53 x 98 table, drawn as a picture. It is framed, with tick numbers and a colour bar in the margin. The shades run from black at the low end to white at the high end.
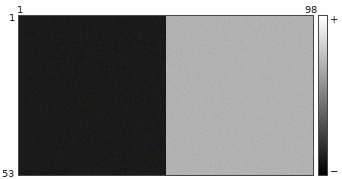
It is made of 1 by 2 panels. Panel 1,1: very low, flat. Panel 1,2: high, flat.
